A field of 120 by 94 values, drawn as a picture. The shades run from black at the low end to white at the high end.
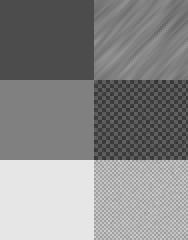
The table splits into 3 rows of 2 panels. Panel 1,1: low, flat. Panel 1,2: middling, slanting up to the right, faint in contrast. Panel 2,1: middling, flat. Panel 2,2: low, checkered. Panel 3,1: very high, flat. Panel 3,2: high, checkered.
